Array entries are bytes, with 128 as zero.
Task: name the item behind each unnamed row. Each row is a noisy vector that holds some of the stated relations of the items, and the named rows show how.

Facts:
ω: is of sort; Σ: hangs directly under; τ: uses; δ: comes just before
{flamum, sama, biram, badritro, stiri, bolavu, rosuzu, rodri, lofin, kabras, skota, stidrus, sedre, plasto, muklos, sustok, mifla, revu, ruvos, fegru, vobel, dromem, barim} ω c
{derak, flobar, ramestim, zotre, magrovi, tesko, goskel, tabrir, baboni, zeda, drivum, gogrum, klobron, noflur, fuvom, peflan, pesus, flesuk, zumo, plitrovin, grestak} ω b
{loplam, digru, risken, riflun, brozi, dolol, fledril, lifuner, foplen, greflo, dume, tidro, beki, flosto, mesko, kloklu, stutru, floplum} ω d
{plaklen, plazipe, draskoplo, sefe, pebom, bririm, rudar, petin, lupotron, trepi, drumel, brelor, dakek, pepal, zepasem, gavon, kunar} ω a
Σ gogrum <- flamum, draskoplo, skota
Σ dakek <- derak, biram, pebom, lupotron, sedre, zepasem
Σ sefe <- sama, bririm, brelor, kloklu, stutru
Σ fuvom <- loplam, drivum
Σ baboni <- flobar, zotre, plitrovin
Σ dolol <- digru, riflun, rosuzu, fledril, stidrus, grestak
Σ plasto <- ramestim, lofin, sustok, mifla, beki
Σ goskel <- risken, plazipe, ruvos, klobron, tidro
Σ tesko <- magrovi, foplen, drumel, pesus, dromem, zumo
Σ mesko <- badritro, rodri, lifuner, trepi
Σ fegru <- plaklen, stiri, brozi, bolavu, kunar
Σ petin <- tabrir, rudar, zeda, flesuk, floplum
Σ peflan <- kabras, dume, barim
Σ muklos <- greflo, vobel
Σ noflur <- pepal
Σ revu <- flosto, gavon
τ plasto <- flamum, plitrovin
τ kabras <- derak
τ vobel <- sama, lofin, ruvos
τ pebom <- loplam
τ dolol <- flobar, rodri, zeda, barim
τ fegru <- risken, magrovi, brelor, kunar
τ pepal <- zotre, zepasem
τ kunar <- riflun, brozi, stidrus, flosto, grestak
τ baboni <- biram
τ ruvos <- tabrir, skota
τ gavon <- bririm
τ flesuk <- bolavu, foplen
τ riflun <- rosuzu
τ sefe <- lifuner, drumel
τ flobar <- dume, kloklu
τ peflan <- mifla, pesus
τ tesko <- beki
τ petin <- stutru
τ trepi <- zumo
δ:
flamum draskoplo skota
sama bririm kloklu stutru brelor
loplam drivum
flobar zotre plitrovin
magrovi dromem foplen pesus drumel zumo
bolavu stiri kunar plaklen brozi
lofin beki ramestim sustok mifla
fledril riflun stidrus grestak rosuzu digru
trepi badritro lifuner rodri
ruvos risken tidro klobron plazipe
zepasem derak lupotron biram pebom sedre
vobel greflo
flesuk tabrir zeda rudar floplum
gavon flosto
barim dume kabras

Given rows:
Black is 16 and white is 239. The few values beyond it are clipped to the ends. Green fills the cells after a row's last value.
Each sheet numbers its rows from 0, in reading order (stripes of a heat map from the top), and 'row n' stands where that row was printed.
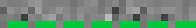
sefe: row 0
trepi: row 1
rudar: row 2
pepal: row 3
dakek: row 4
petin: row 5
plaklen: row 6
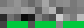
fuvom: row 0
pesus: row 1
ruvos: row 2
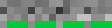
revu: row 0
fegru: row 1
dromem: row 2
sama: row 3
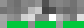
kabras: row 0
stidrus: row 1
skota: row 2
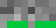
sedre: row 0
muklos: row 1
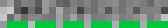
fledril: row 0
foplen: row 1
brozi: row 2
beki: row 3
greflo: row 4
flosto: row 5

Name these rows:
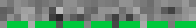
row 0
lupotron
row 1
floplum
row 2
klobron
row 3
pebom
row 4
tabrir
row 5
risken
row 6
zepasem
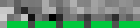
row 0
riflun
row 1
tesko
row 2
magrovi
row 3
flesuk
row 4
drivum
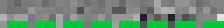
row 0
mifla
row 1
plazipe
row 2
loplam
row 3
brelor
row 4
biram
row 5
derak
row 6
ramestim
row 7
kunar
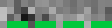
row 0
dolol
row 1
plitrovin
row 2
sustok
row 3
stutru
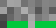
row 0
flobar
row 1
dume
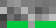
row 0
zeda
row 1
rodri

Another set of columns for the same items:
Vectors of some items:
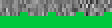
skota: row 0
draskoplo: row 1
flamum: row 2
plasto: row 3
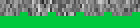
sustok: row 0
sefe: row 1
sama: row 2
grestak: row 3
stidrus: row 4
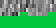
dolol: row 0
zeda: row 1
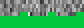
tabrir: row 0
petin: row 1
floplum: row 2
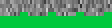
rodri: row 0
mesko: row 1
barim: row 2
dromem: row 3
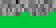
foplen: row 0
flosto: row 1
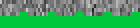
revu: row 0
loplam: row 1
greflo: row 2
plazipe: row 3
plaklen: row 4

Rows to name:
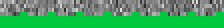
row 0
brozi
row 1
lupotron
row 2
brelor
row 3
ramestim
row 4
magrovi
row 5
flobar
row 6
ruvos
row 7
fegru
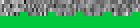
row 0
zumo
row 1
biram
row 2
dume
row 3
pepal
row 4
zepasem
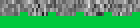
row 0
tidro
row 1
sedre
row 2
kabras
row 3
digru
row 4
kloklu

